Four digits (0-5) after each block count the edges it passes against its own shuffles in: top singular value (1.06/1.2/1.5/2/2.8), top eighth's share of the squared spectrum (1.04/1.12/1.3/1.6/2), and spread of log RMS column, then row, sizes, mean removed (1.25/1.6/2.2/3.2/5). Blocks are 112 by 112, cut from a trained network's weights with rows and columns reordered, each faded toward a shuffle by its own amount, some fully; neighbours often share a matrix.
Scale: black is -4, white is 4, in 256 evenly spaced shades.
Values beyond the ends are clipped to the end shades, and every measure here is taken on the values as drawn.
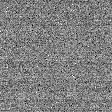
2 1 0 0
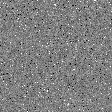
0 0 0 0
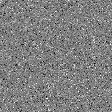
2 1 0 1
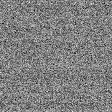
1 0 0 0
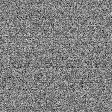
2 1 0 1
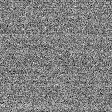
2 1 0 0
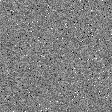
2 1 0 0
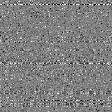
5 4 0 3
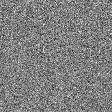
2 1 0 0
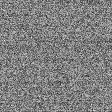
2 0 0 0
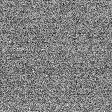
2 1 0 0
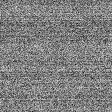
3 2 0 1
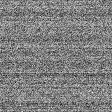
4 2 0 1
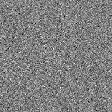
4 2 0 1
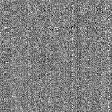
4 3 2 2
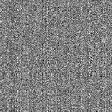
4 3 2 2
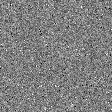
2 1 0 0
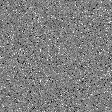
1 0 0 0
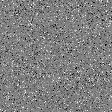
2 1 0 0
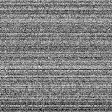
5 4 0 4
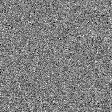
3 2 0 0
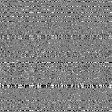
5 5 0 4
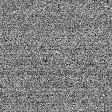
2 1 0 0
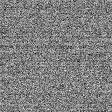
2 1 0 0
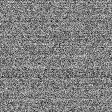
3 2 0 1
